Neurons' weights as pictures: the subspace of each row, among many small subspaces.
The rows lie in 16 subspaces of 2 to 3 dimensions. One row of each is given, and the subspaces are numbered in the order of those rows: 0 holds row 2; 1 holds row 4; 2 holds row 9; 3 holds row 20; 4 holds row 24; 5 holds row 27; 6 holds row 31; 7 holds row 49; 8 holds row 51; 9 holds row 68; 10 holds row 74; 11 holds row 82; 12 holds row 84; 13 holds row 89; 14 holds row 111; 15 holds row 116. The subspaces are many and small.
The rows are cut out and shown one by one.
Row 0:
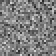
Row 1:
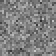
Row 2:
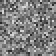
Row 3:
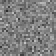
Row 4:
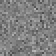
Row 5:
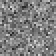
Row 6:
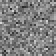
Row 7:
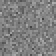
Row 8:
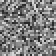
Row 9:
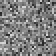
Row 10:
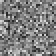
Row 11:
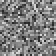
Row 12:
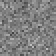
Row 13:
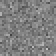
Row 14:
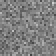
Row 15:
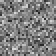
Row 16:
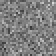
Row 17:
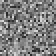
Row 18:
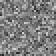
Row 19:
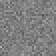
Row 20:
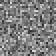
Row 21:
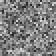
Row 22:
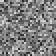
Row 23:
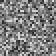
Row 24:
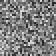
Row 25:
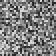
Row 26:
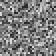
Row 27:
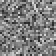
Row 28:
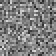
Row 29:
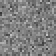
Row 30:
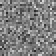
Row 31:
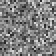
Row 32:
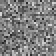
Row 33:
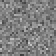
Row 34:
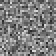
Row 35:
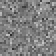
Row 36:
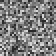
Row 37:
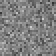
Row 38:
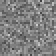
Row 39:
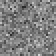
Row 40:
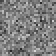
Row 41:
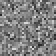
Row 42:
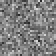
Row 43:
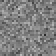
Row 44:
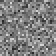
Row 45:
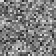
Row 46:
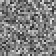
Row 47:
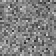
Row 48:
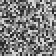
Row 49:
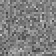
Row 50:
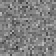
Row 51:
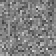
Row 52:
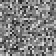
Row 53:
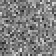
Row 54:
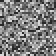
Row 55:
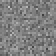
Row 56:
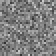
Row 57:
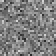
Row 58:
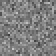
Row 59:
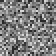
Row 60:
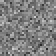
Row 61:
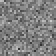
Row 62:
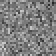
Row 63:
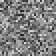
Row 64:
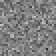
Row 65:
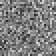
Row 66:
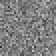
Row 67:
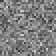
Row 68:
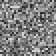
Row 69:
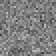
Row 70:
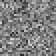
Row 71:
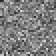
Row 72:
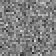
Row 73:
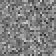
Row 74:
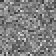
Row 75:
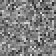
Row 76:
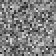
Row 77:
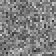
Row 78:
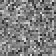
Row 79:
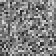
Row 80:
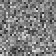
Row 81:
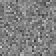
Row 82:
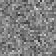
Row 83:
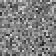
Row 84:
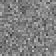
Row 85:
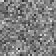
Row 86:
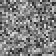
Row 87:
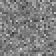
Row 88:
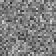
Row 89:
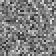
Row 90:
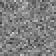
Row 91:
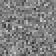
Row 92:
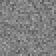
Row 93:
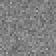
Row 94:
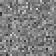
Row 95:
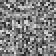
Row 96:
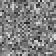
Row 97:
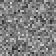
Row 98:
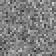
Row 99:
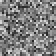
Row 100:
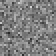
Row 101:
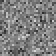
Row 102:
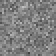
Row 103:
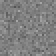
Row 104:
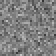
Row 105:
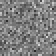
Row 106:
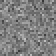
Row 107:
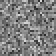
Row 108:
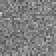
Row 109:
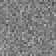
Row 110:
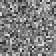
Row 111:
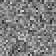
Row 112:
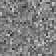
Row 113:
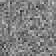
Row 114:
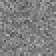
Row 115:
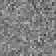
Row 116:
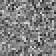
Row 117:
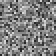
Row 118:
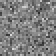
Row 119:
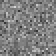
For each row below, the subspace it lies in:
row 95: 1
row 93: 6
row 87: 1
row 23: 13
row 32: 12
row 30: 3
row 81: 12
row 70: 1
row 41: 15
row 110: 2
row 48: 2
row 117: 12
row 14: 4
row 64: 11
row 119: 9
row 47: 4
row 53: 2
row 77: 7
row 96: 11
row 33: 1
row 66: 12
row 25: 4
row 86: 7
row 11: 5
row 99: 9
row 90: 1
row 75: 15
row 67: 11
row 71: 10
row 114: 1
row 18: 10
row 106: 10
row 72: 12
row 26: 3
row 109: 4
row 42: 11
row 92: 13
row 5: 7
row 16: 8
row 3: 4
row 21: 0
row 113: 8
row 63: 11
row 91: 1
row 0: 13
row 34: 3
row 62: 8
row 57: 10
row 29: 2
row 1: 0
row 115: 15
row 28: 3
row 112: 6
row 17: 9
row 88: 14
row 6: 9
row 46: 13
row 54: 10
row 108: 12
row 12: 1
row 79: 8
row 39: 7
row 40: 0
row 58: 13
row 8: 5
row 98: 6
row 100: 11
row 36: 6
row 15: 14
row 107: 11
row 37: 2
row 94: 12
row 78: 15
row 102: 0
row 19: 12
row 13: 2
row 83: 8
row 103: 9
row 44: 14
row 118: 6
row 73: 11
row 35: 6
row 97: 14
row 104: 10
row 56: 13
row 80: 7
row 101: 0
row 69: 7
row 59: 14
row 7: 8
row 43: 5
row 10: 9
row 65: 3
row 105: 3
